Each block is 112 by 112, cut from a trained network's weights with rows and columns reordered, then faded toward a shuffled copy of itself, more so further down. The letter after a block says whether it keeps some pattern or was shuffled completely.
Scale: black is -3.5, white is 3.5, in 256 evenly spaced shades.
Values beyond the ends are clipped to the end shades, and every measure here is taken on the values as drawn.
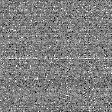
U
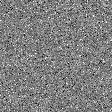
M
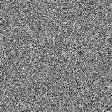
U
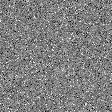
M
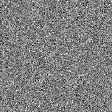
U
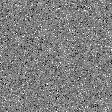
M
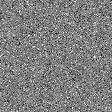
M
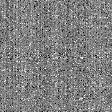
U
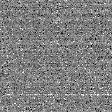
U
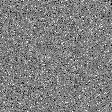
M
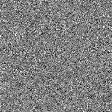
U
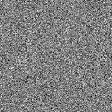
U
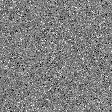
M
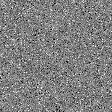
M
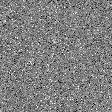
M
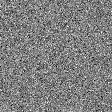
M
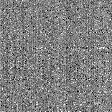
U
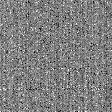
U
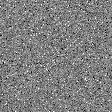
M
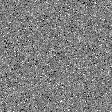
M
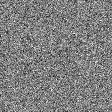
M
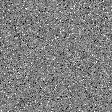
M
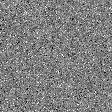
M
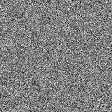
U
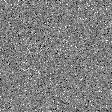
M
